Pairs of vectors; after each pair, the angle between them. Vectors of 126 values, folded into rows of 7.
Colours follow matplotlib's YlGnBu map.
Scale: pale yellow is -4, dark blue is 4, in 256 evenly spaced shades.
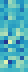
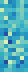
nearly opposite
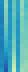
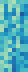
partly opposed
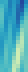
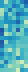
partly aligned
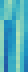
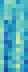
nearly parallel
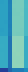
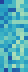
partly aligned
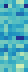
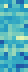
nearly opposite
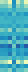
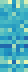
nearly parallel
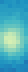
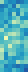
partly aligned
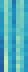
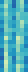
nearly parallel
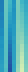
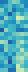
partly aligned
